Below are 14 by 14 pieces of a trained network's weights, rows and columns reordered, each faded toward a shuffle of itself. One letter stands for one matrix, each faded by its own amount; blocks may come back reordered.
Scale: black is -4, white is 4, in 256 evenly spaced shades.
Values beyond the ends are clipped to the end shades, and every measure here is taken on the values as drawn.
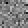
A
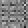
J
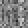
J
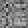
J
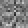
J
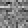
A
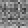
A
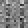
J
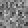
A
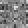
J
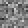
A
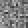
A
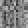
J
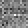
A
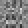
J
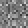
J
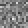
A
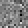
A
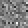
A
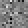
A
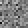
J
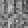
J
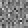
J
